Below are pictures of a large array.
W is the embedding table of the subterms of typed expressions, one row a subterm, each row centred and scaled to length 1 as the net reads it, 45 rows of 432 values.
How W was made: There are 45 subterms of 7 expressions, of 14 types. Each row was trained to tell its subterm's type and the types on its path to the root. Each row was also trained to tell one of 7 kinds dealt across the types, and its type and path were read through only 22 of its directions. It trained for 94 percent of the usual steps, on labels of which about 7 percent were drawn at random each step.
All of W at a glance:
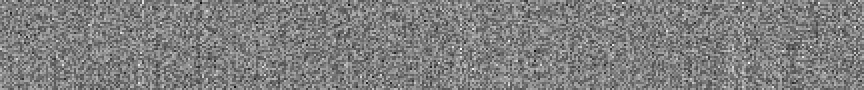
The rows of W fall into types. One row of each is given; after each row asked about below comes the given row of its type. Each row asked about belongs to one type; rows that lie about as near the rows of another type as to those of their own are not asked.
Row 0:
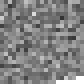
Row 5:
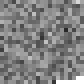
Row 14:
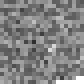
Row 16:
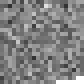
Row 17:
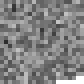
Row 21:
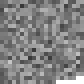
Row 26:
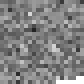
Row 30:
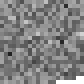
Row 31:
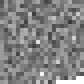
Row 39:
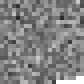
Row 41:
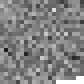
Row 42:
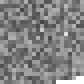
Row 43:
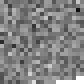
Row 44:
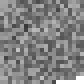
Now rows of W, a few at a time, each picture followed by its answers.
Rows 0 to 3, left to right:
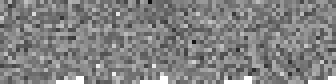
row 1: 43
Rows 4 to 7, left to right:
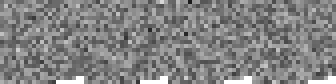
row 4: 30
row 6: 16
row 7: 16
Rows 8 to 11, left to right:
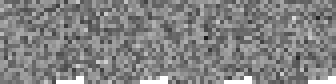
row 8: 43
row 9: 39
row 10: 41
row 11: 21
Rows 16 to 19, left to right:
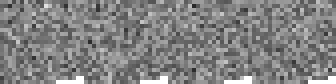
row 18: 30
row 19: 26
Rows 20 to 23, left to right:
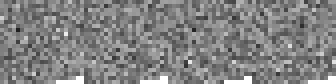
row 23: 39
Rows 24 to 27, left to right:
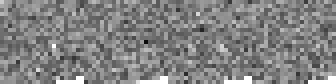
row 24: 26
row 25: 16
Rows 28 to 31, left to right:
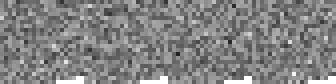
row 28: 39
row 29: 14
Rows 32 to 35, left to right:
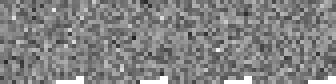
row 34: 44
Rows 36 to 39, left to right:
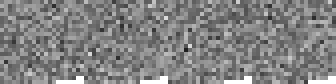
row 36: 26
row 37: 42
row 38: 43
